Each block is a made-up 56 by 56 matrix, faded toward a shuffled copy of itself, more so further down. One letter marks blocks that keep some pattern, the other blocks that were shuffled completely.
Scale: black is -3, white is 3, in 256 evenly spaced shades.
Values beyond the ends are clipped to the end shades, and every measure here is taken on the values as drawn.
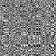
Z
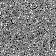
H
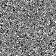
H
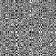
Z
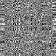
Z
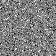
H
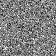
H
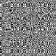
Z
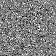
H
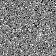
H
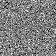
H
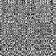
Z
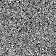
H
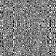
Z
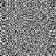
Z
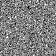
H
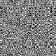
Z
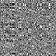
Z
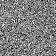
H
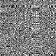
Z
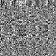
Z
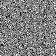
H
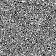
H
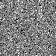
H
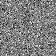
H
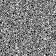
H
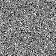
H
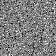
H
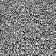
Z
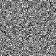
Z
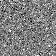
H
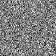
Z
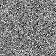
H
